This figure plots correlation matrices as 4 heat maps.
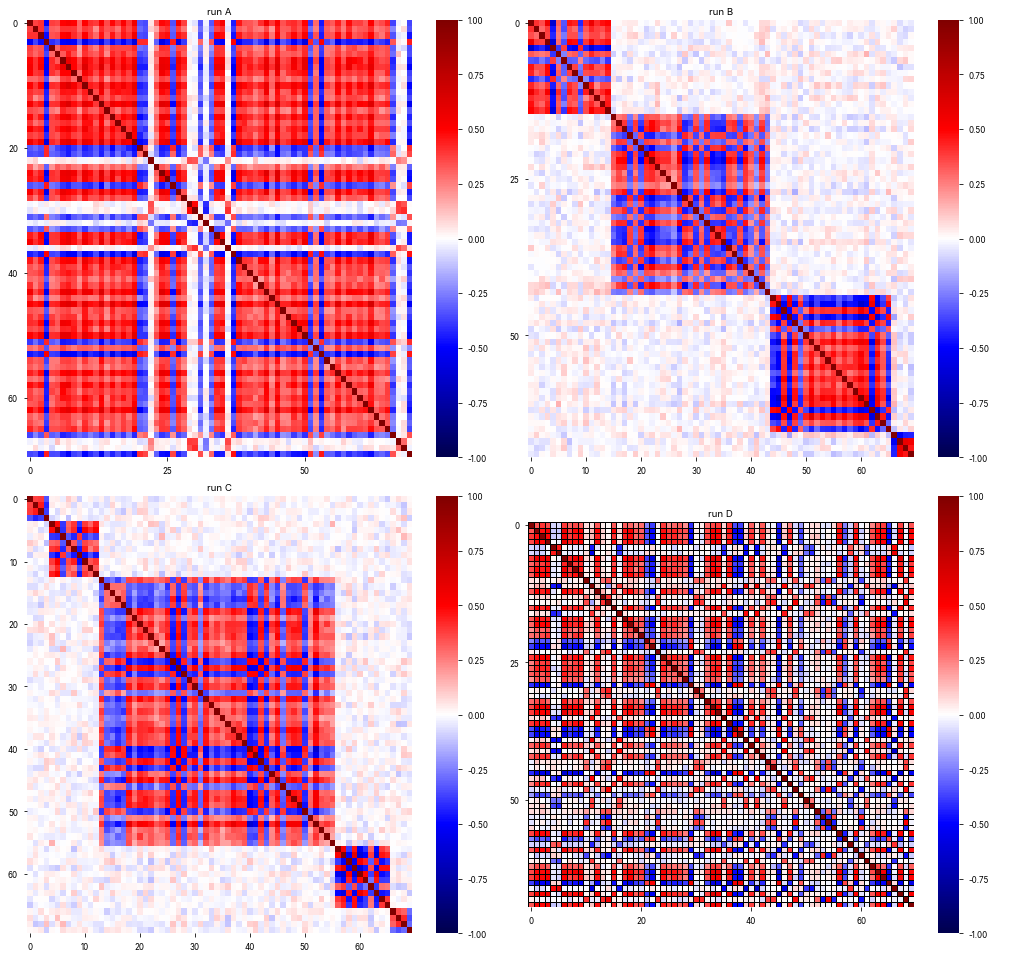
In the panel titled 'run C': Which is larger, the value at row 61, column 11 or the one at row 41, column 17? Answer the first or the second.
the second
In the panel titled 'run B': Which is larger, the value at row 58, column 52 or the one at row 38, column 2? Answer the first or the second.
the first
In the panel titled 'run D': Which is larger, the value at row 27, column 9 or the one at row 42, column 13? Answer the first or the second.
the first
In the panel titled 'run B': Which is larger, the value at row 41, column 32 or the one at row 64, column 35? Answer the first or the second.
the second
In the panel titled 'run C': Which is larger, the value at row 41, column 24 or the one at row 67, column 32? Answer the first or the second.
the second
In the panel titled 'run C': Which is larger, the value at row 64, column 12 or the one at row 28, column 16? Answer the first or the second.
the second
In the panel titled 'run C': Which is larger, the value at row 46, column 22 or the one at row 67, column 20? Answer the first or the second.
the second
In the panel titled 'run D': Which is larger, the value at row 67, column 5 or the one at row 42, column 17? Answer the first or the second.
the second
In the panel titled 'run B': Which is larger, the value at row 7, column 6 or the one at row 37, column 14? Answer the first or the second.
the second
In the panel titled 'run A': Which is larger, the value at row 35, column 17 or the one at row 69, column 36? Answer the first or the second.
the first
